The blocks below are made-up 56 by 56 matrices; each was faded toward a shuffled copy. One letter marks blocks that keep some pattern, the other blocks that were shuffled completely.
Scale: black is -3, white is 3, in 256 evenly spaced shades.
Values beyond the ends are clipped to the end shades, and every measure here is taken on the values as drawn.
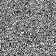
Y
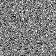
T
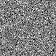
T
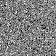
Y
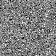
T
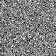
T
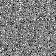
T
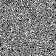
Y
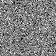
Y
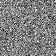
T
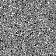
Y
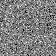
T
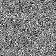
Y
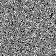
Y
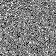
Y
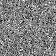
Y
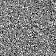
T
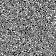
Y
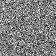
Y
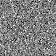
Y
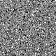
T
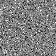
Y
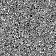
Y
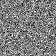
Y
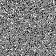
Y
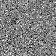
T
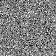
Y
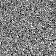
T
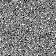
Y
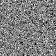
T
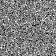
T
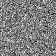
Y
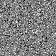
Y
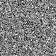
T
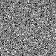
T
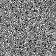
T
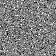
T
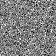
T
